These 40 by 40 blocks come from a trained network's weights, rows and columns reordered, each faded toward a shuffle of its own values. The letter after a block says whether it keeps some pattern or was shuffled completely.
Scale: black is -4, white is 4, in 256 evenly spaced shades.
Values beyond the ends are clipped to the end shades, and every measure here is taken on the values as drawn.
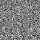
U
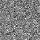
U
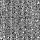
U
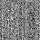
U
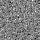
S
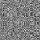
U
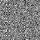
U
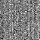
U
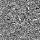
U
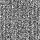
U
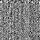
U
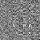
U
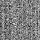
U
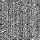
U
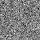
S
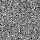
S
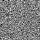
U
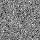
S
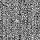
U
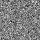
S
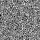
S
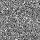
S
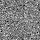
S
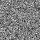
S
